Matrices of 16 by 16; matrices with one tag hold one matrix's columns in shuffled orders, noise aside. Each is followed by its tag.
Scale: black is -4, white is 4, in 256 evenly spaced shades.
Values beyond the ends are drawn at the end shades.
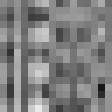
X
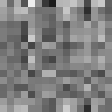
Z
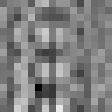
X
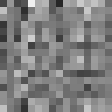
Z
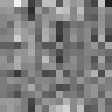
Z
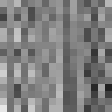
X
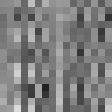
X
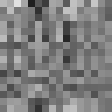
Z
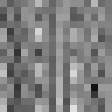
X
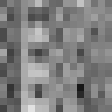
X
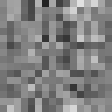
Z
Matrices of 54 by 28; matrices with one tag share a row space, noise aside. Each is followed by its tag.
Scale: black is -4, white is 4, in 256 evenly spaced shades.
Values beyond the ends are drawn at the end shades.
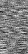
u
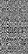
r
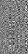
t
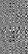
t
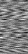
u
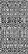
r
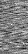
u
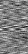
u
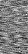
u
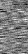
u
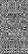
r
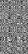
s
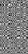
s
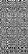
r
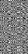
s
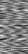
u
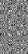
s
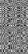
s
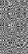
s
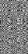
s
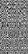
r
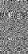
s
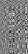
t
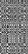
r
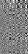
t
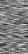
u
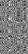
s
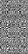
r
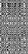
r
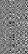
t
